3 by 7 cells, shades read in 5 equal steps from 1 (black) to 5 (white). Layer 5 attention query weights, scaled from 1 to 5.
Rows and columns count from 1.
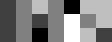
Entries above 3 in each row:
3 2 2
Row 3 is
2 3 1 3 5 4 2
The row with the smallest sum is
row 3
